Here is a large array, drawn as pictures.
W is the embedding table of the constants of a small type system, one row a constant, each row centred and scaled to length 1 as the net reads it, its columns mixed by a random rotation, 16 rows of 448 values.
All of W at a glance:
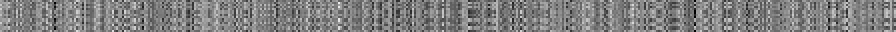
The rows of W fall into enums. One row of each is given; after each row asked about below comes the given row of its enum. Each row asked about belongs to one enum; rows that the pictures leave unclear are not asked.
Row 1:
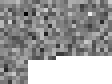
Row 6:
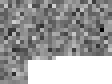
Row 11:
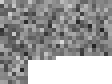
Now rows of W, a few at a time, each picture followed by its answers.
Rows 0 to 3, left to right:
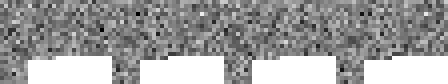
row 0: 6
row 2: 11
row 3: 1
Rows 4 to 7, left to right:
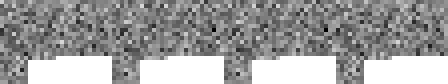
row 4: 11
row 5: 6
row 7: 11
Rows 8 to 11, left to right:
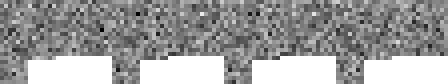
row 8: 6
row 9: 1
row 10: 1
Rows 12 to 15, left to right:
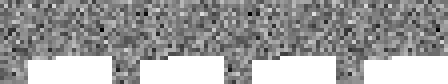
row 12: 6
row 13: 1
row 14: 1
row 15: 6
